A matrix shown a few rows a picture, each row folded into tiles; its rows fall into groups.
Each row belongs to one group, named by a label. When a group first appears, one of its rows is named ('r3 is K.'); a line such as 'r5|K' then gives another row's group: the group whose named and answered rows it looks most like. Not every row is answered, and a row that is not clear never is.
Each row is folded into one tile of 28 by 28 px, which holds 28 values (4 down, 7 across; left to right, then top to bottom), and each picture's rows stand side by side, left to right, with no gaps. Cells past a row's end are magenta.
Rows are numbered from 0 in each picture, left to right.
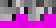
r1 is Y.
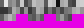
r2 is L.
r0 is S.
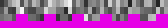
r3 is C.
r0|C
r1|L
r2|S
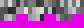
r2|S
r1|Y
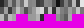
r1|Y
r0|C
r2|C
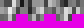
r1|S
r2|Y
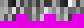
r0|Y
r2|Y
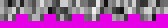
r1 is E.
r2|L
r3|Y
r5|E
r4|S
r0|Y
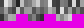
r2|C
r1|L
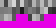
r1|S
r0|E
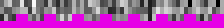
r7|Y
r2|C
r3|S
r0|L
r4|S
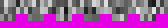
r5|Y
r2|C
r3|L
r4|L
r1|S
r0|L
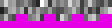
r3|L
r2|S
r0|S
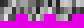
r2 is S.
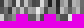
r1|Y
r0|C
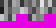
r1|S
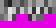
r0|Y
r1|E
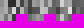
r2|S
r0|Y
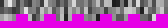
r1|C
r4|C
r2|C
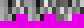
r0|Y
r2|C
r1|Y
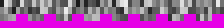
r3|C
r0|L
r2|Y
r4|S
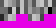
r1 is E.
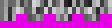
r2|Y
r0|C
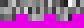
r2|Y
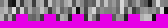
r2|E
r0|Y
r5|Y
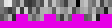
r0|L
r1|C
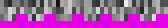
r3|Y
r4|Y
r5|C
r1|C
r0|Y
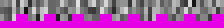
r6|L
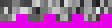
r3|Y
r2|E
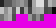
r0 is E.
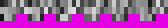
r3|Y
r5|Y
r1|E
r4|E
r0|E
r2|S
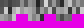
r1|Y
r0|C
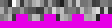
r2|E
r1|L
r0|Y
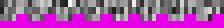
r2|Y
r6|S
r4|S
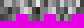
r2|S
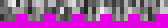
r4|C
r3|C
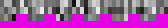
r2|L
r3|S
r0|L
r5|S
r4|S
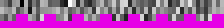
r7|C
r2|Y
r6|E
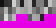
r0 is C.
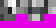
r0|S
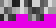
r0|L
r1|L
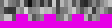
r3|C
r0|L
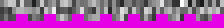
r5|E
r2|L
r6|Y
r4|Y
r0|L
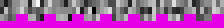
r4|L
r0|C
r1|L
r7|C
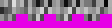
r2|Y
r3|Y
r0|S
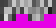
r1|E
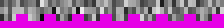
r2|E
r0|C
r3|E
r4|E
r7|E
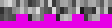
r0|L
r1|E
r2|S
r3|S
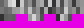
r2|E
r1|E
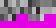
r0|E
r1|C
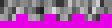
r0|C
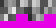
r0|S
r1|L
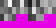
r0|L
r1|C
